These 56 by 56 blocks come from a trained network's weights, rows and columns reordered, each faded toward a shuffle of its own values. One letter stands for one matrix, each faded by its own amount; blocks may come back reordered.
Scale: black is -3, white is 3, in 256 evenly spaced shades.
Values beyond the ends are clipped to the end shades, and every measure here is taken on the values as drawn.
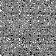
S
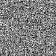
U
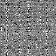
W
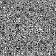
U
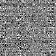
W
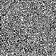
U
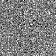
U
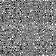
S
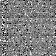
S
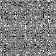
W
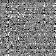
W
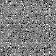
S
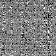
W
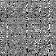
W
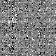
W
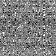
W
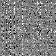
W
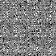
W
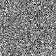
U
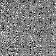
S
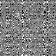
W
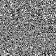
U
